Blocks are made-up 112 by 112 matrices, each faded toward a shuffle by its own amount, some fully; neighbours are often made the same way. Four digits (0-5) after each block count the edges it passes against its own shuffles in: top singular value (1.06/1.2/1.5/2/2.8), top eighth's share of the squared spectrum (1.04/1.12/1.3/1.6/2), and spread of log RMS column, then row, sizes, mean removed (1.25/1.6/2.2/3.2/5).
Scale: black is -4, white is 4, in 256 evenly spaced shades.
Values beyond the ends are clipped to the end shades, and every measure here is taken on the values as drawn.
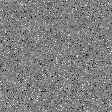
0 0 0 0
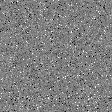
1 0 0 0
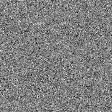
0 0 0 2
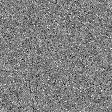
0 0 0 0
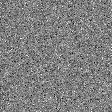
0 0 0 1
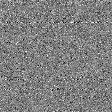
2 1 0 3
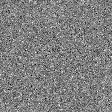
0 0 0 1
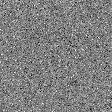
0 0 0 0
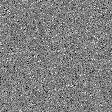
0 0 0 0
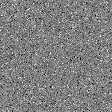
0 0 0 0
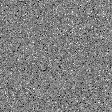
0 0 0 1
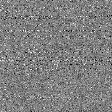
1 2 0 3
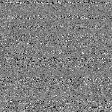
1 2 0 4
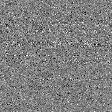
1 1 0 3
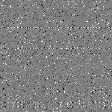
4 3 0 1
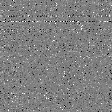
4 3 1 2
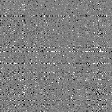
4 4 3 3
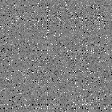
4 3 2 2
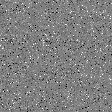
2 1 0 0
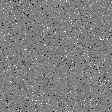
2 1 0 0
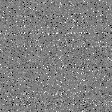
3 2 1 2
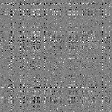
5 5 3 3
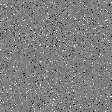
2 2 1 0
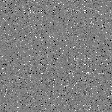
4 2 1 2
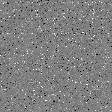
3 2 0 1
